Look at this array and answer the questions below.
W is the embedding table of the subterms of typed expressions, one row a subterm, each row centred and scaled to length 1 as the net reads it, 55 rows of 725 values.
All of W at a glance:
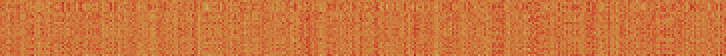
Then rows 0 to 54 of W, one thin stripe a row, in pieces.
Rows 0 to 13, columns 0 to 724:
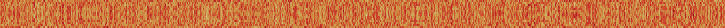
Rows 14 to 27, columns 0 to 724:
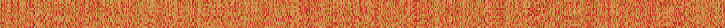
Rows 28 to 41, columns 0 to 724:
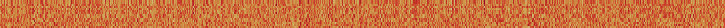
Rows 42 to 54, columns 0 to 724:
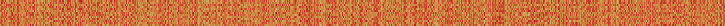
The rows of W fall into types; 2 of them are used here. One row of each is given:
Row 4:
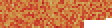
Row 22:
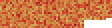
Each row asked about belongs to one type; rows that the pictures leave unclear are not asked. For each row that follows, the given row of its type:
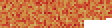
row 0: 22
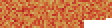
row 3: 4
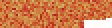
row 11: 4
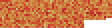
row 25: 22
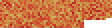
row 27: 4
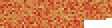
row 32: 22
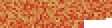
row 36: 4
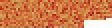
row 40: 22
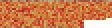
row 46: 4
